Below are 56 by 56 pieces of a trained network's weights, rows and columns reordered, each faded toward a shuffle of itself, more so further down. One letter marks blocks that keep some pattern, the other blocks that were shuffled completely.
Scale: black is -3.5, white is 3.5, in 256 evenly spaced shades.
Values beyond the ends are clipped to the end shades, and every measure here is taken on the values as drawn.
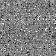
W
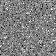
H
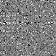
W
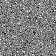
H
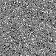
H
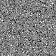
H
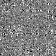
W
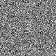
W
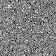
H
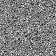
H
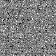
W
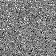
H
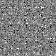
W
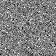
H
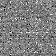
W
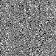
W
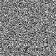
W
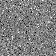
H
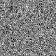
W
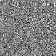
W
